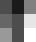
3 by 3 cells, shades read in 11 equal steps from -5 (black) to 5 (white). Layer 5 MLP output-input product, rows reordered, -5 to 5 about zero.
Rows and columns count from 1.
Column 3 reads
0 4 5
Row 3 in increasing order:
-2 1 5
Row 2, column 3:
4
